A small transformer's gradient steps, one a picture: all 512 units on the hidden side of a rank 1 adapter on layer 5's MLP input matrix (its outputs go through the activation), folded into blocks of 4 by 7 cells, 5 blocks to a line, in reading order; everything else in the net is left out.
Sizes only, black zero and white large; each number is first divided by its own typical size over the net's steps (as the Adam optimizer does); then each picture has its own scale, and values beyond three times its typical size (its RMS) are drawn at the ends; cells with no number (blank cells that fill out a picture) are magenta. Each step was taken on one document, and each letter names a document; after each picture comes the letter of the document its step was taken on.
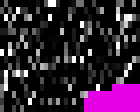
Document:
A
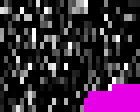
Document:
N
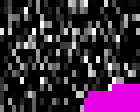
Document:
N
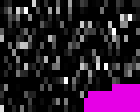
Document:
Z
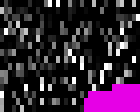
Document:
A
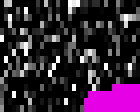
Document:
Z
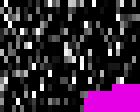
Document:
A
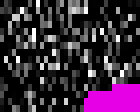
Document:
N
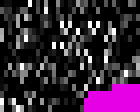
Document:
N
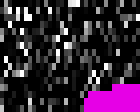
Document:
Z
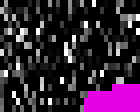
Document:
A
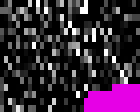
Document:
N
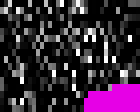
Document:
N
